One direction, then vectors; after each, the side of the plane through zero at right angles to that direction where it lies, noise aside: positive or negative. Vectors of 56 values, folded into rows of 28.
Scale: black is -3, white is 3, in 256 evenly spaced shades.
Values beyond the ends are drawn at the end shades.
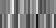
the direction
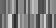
positive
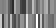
negative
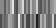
positive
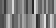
positive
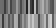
negative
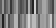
negative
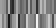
negative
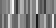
positive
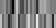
negative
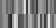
negative
